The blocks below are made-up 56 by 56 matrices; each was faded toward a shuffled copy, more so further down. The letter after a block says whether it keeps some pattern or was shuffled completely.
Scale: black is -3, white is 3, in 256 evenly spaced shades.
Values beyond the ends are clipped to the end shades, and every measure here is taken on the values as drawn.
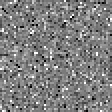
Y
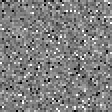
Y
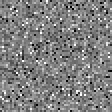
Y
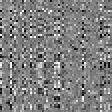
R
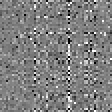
R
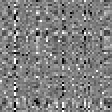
R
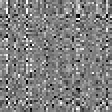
R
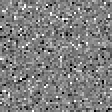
Y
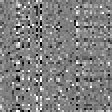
R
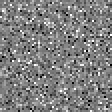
Y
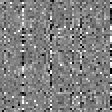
R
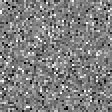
Y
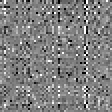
R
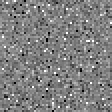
Y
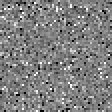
Y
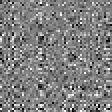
R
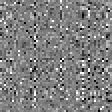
R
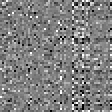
R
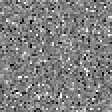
Y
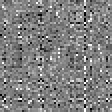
R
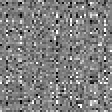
R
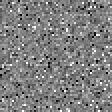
Y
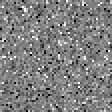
Y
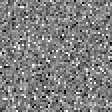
Y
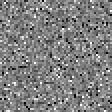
Y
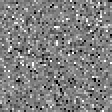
Y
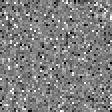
Y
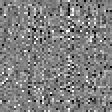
R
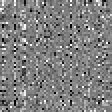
R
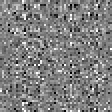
R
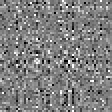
R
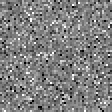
Y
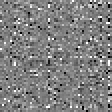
R
